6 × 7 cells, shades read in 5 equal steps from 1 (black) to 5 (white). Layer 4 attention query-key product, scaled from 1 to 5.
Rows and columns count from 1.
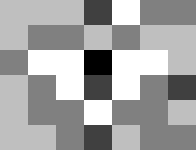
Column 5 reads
5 3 5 5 3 4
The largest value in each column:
4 5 5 5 5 5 4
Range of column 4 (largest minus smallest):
4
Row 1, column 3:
4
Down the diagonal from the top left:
4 3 5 2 3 3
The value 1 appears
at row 3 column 4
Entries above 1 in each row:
7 7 6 7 7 7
